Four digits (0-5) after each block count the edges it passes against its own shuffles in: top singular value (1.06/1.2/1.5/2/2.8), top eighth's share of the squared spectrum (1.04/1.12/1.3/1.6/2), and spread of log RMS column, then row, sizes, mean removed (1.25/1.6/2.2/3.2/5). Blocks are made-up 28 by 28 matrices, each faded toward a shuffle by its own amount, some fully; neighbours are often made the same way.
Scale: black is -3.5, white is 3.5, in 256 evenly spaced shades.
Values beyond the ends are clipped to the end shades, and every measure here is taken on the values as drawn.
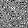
2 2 0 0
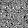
2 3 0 0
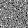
0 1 0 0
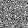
0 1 0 0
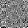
3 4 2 1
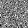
0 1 0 1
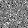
0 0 0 0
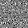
1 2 0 2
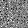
0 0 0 0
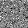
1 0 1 0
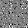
3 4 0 2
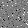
0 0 0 0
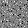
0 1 0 0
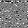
3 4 2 2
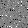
0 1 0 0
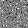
0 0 0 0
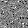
2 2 0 1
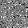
2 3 0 1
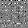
3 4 1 2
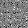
2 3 1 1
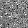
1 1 0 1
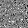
1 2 0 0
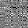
3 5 2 2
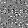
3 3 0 2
